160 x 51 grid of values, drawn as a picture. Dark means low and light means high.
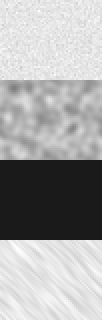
The table splits into 4 rows of 1 panel. Panel 1,1: very high, fine-grained, faint in contrast. Panel 2,1: high, blotchy. Panel 3,1: very low, flat. Panel 4,1: very high, slanting down to the right, faint in contrast.
